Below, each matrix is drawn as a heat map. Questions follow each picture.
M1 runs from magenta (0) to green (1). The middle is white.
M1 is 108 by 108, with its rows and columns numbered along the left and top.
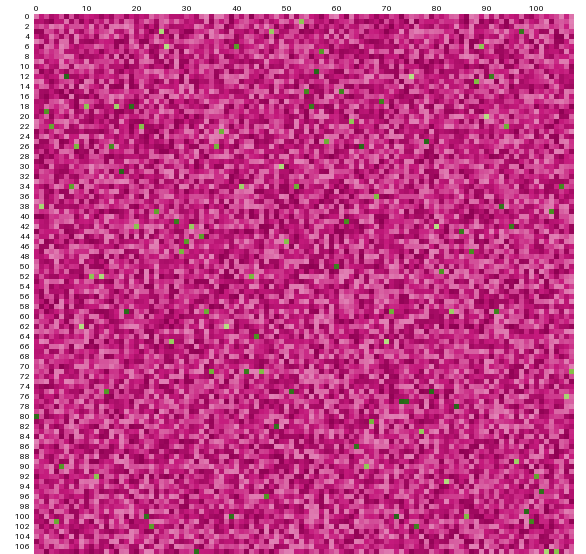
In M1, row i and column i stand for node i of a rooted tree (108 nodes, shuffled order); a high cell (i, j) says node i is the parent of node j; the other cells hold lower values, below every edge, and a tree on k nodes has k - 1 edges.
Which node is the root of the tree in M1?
59
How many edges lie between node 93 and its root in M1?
5
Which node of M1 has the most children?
59
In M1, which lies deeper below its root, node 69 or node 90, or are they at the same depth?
node 69
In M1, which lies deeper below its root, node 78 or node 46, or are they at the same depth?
the same depth
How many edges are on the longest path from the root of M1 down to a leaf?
7
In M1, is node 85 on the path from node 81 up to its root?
no
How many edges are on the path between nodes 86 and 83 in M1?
4
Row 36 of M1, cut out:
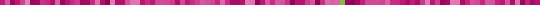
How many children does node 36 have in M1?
1
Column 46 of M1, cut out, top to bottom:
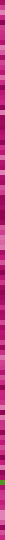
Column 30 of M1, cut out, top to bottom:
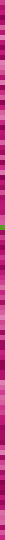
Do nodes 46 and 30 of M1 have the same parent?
no
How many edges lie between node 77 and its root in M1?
2
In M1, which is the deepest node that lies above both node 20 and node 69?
42
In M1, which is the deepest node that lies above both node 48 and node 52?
34
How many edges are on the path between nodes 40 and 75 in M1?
3
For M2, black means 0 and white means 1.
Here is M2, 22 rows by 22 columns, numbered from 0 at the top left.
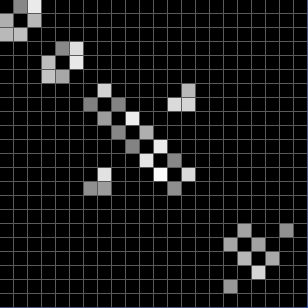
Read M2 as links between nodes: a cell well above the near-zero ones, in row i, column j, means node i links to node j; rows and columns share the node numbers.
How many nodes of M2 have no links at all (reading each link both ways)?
3
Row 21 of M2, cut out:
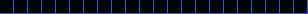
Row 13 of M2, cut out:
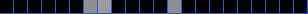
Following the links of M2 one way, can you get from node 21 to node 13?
no
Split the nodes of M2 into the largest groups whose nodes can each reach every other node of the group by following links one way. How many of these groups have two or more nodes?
4
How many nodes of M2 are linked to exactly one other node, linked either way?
2
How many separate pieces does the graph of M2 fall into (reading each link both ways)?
7
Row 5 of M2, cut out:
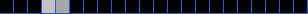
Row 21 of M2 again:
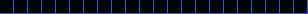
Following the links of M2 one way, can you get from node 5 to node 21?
no
